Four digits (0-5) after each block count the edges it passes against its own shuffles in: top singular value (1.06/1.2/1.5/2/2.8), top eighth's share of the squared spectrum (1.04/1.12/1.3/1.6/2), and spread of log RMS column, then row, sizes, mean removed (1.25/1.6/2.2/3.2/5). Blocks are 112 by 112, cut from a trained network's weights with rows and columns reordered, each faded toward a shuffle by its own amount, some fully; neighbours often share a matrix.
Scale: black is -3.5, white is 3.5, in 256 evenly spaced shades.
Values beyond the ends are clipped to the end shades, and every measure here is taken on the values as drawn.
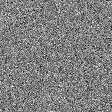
0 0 0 0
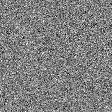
1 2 0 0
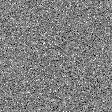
0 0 0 0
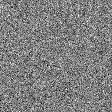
0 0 0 0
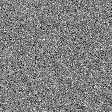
0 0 0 0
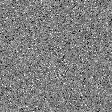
0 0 0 0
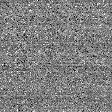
2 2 1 0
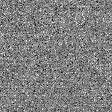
1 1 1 0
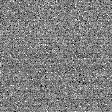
2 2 2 0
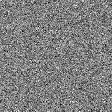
2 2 1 1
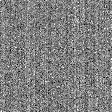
3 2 0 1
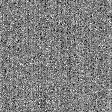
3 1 0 0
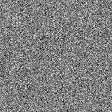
3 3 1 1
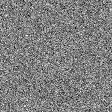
1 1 0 0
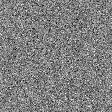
2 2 0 0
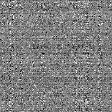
3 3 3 2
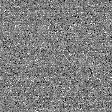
2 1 1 0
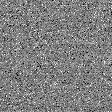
1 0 0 0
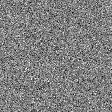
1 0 0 0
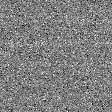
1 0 0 0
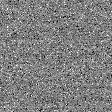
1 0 0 0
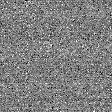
2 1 1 0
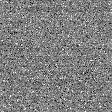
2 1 0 0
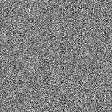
4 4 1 2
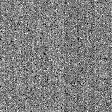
2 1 0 0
